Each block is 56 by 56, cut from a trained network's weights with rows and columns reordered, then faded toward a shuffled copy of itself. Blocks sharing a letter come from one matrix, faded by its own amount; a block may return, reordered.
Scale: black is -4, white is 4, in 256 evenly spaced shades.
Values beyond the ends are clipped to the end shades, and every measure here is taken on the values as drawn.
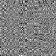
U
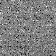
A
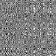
U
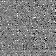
A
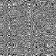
U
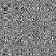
U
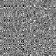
U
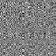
U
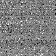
A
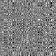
U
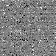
A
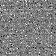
A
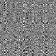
U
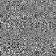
U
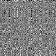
U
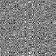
U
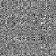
U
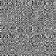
U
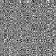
U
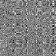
U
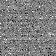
A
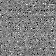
A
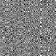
U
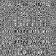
U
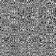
U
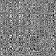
U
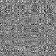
U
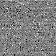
A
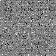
A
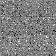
A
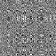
U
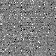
A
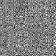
U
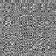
U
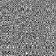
U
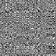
U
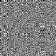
U
